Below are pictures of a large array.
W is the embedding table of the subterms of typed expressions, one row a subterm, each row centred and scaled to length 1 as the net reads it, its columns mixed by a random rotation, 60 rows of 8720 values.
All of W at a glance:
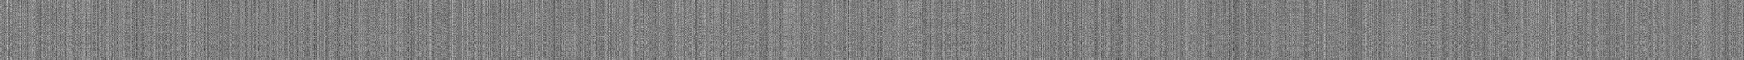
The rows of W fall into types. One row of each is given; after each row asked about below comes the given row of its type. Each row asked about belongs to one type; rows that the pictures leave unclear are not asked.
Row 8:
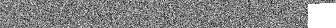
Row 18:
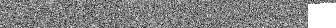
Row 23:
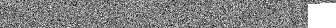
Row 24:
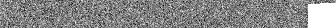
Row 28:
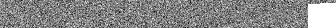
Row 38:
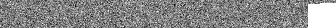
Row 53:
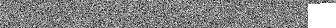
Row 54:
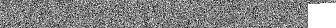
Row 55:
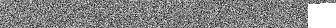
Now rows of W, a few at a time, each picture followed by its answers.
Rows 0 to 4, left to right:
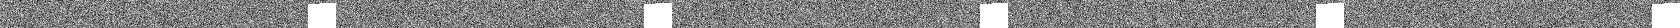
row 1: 28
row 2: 24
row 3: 54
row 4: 28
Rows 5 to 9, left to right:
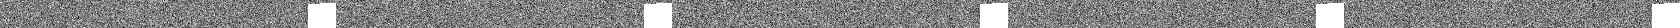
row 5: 23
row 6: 18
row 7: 24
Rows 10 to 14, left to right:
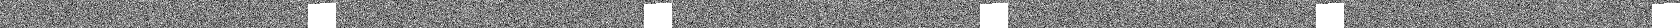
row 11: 23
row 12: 54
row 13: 53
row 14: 38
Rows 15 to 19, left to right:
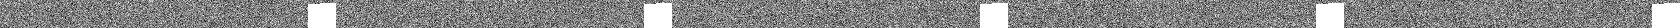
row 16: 55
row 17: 8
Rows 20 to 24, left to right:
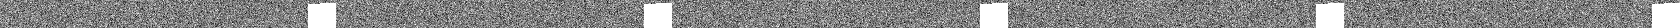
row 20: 55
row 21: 8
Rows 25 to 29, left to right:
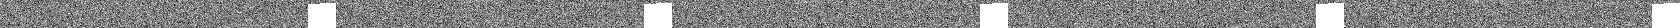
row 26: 23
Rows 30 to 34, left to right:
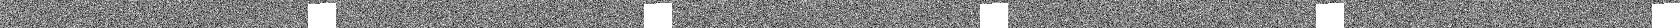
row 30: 55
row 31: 28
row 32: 18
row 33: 53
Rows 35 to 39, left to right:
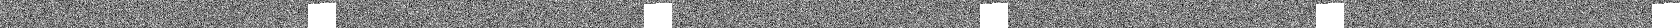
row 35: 24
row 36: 38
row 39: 24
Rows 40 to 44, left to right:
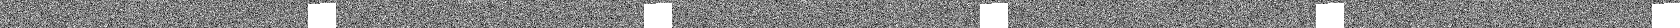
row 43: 23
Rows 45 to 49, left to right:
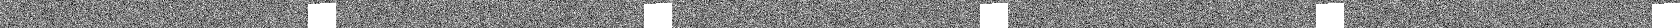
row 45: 24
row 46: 54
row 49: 18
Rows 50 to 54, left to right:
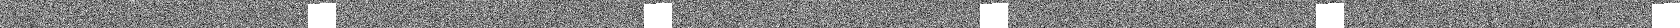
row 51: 55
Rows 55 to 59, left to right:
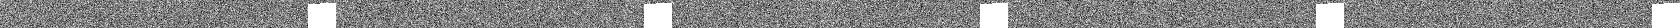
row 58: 8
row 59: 8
